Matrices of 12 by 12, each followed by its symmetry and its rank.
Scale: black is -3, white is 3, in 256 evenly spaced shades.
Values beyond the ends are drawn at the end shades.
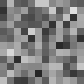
neither, full rank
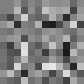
antisymmetric, rank two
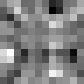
antisymmetric, rank two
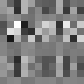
neither, rank two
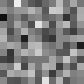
antisymmetric, full rank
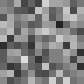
antisymmetric, full rank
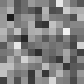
neither, full rank
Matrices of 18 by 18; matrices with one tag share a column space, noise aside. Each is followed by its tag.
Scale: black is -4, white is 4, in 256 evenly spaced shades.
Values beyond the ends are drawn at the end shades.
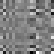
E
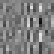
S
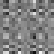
E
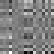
E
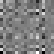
E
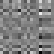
E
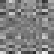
E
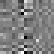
E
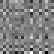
E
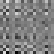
E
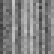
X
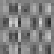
S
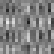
S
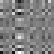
E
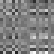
E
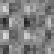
S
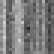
X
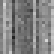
X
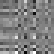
E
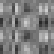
S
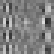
S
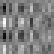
S
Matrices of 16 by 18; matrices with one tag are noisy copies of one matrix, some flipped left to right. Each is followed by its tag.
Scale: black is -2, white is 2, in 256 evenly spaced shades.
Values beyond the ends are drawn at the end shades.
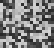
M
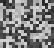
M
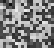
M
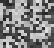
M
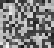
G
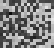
G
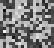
M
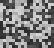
M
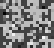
M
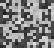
M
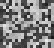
M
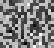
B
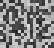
B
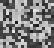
M
